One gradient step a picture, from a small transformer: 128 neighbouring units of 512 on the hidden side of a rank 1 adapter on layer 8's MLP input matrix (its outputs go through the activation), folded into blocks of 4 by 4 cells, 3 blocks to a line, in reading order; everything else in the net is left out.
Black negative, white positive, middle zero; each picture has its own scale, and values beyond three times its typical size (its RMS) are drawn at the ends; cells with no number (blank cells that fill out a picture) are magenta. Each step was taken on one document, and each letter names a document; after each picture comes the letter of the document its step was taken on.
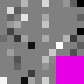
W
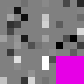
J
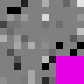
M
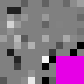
M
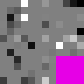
W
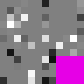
M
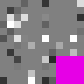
M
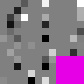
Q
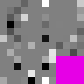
Q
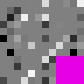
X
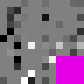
X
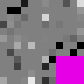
M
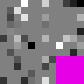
W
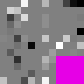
W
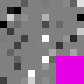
X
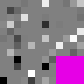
X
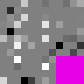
J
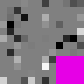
J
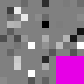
J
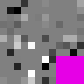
M
